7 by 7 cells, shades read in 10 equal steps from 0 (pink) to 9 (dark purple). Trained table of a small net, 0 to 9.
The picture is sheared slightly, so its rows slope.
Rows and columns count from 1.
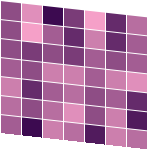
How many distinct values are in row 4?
4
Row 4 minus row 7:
0 -4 0 -1 -4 0 -2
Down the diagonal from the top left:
5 0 5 2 5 2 3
